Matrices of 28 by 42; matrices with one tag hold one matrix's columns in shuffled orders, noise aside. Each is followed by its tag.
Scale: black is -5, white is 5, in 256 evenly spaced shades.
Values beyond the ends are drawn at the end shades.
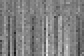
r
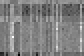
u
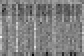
u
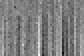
r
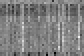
u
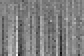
r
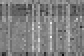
u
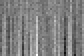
r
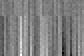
r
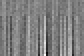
r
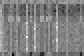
u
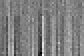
r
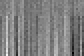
r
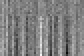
r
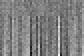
r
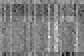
u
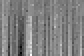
r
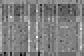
u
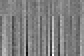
r
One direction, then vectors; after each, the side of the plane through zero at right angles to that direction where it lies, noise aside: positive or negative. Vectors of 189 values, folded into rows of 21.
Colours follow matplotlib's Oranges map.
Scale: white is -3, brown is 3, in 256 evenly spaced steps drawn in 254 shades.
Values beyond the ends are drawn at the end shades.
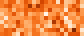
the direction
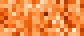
negative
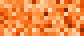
negative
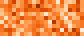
positive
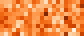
negative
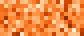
negative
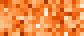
positive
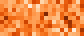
negative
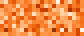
positive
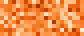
positive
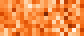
negative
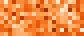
positive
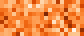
negative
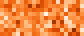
positive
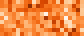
positive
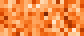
negative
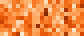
negative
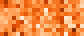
positive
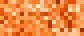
negative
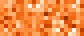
negative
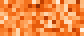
positive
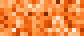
negative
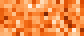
negative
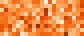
negative
